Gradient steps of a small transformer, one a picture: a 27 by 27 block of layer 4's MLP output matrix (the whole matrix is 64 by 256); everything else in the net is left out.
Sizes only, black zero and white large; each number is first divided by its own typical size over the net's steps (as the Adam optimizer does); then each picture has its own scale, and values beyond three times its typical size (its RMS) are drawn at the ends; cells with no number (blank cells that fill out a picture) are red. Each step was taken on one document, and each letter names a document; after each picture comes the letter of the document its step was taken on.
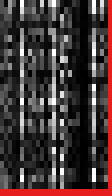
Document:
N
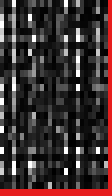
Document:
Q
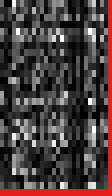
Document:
N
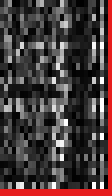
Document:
N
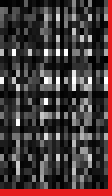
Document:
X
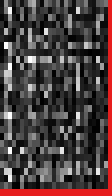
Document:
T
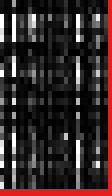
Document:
Q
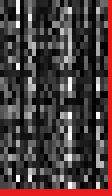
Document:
T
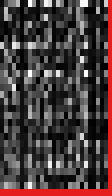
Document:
T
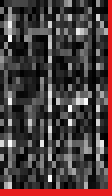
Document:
T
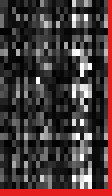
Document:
X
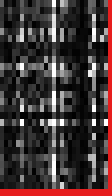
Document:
N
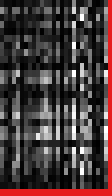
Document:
X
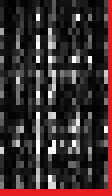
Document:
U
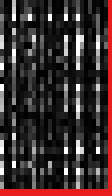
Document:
Q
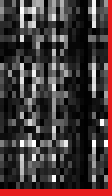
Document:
N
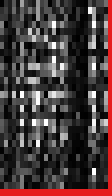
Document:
N
